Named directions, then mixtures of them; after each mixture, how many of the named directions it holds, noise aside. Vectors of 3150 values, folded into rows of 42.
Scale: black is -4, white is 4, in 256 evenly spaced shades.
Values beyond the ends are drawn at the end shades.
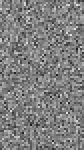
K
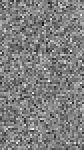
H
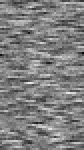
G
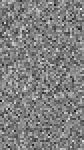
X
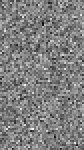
one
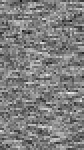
two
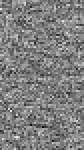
three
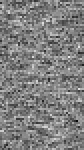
three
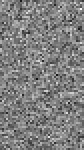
three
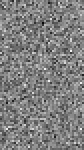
one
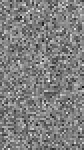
three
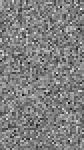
three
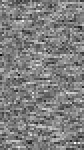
three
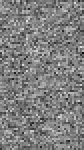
three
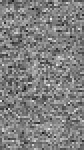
two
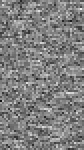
two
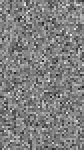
two
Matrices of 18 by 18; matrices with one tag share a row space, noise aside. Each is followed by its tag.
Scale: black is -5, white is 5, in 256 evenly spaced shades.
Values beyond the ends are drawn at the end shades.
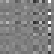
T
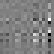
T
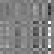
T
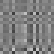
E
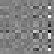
T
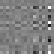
T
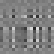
E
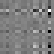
T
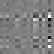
T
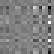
T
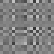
E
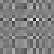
E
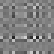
E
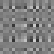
E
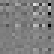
T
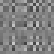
E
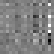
T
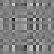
E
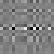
E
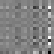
T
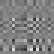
E
